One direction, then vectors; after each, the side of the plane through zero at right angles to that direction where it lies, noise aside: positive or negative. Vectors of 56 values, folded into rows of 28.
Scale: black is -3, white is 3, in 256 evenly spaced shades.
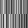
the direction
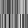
negative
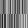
negative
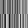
negative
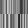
positive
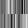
negative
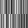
positive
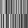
positive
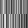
positive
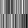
positive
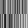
negative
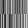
negative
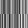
negative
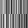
positive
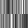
positive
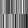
positive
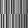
positive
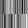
negative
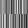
positive
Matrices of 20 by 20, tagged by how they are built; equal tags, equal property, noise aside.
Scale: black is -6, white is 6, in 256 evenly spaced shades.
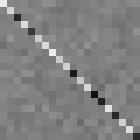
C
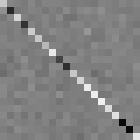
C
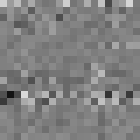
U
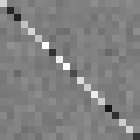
C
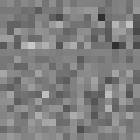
U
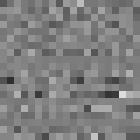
U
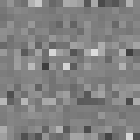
U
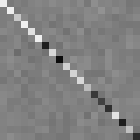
C
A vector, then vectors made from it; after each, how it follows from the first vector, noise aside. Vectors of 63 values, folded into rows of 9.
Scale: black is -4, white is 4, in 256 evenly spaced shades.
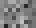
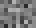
sign-scrambled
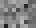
copied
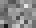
sign-scrambled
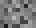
sign-scrambled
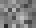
copied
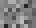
copied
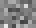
sign-scrambled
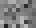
copied
